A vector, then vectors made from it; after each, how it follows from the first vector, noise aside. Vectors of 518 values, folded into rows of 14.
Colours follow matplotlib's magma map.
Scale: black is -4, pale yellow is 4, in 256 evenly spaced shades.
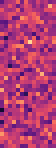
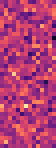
reversed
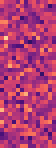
negated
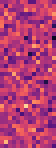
reversed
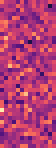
negated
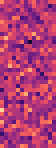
negated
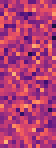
reversed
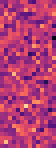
reversed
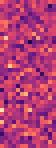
negated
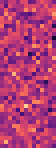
reversed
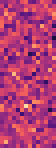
reversed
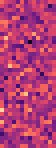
negated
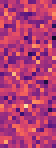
reversed
